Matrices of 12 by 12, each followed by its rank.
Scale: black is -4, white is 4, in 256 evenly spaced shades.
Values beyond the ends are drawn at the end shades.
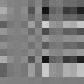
one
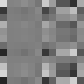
one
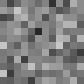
full rank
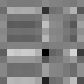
one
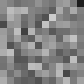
full rank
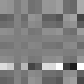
one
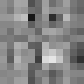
two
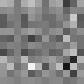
two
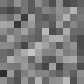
full rank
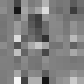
two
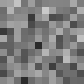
full rank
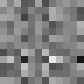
two
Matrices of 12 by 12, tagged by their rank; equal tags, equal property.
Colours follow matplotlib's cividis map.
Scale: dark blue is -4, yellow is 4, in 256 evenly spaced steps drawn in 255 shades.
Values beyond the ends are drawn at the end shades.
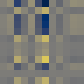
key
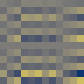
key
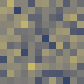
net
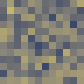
net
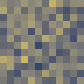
net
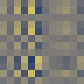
key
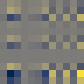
key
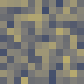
net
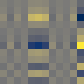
key
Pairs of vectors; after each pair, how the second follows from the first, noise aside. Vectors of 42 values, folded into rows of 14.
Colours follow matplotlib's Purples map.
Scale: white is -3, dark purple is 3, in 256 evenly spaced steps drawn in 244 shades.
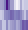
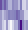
reversed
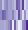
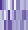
reversed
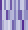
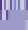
partly zeroed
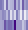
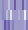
partly zeroed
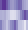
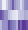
reversed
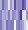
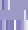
partly zeroed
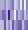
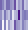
reversed
